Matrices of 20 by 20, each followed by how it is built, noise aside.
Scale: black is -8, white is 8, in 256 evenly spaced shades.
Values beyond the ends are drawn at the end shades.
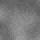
smooth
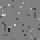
sparse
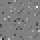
sparse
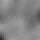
smooth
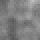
smooth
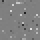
sparse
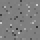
sparse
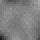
smooth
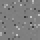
sparse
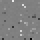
sparse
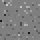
sparse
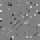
sparse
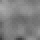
smooth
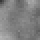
smooth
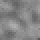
smooth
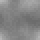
smooth
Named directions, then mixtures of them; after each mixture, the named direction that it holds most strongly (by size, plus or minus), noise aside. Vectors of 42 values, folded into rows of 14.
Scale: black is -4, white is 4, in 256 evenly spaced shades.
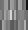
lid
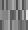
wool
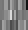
lid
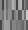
wool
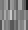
lid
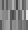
wool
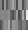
wool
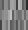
lid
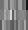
lid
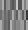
wool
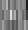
lid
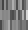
wool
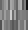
lid
